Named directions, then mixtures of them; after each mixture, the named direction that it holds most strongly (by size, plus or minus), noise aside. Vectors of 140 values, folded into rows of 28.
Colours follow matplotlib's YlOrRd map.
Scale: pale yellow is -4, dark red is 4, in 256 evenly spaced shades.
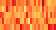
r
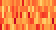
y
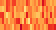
r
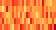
r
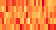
r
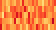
y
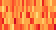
y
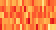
r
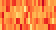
r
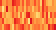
r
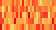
y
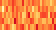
y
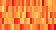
r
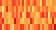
y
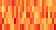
y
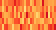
r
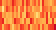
r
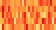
y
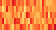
r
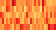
r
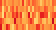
y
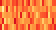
y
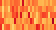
y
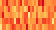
y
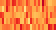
r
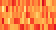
r
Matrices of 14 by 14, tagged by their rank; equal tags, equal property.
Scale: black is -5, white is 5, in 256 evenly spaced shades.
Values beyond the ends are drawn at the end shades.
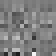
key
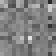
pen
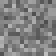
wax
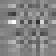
key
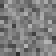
wax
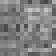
pen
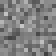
wax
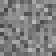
wax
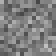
wax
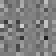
pen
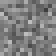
wax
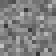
wax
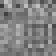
pen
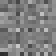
pen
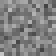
wax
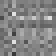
pen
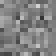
pen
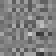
key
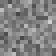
wax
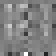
key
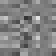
key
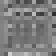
key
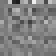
key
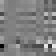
key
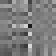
key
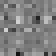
pen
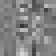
pen
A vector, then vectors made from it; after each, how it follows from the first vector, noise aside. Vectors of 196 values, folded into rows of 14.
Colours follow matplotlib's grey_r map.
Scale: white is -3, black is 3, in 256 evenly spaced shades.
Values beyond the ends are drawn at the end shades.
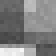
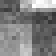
reversed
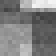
reversed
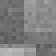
shrunk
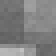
shrunk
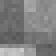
shrunk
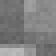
shrunk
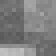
shrunk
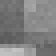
shrunk
